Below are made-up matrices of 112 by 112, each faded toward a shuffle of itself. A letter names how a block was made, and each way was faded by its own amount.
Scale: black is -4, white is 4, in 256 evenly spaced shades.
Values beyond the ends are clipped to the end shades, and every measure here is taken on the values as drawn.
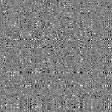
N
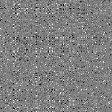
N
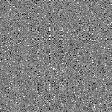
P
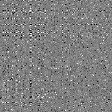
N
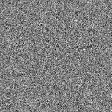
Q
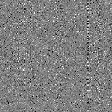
P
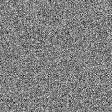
Q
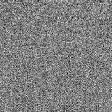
Q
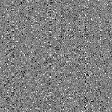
P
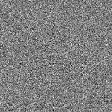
Q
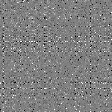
N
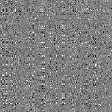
N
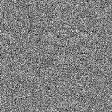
Q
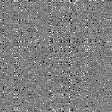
N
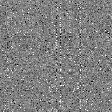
P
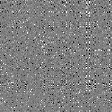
N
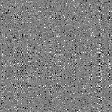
N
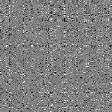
N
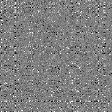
N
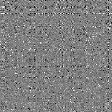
N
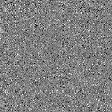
P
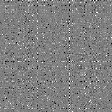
N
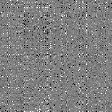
N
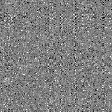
P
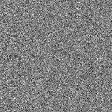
Q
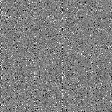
P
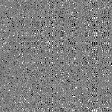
N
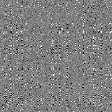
N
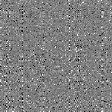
N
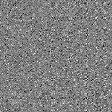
P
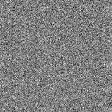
Q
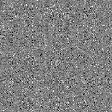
P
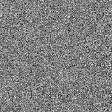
Q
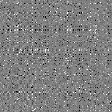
N
